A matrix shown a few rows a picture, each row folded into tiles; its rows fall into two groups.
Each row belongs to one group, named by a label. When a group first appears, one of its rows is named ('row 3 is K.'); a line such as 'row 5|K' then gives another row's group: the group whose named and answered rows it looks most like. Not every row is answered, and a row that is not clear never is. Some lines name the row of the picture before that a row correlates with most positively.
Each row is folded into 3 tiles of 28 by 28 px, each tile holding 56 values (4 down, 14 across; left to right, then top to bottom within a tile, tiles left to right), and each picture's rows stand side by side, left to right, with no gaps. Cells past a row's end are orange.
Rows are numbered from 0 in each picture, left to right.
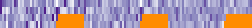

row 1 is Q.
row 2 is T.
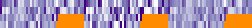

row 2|Q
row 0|Q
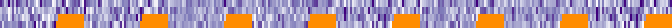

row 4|T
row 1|Q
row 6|T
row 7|T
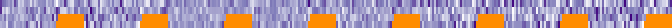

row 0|Q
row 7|T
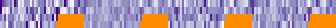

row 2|T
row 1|Q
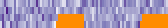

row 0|T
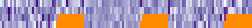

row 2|Q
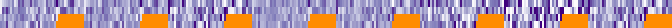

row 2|Q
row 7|Q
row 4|Q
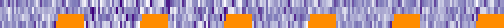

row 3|T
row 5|Q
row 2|Q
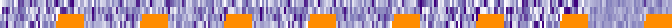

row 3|T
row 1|T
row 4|T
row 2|Q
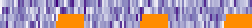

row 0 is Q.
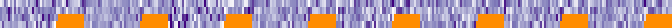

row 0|T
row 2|T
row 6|Q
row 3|Q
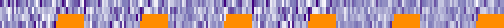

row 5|Q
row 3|Q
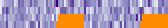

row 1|Q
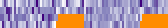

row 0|T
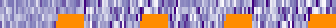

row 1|Q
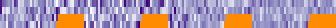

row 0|Q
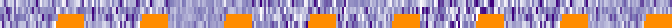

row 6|T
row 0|T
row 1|T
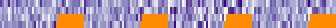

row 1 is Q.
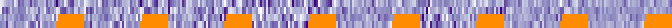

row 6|Q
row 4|T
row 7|T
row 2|Q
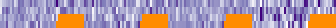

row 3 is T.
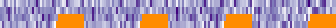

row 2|T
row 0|T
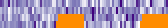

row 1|T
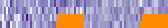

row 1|Q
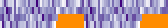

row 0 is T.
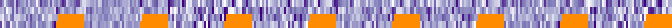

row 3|T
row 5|T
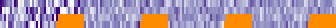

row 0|Q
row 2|T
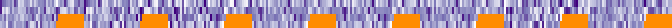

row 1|Q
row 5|T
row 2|T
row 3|T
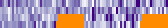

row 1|T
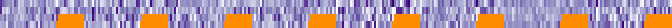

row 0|Q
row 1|T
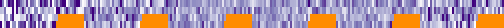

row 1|T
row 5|T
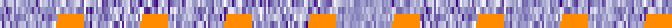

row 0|T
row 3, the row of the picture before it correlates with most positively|4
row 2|Q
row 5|T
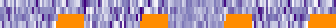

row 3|T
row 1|Q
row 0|T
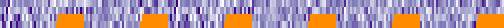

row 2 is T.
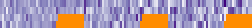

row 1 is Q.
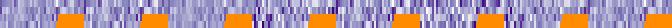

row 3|T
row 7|Q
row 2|Q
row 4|Q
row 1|Q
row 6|T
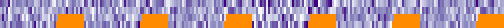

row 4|T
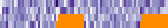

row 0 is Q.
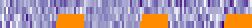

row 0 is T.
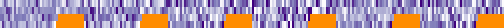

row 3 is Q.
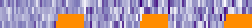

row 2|Q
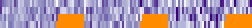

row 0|Q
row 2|T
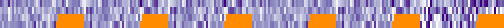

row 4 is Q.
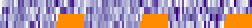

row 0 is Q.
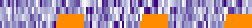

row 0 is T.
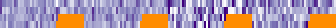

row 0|Q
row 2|Q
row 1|T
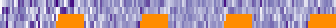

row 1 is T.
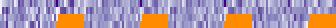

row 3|T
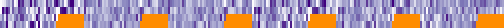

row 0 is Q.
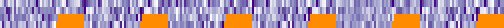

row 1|Q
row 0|T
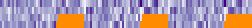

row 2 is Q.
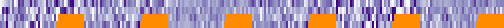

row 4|Q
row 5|T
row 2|T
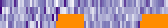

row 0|Q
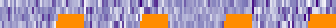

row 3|Q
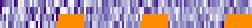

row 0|Q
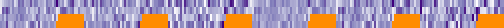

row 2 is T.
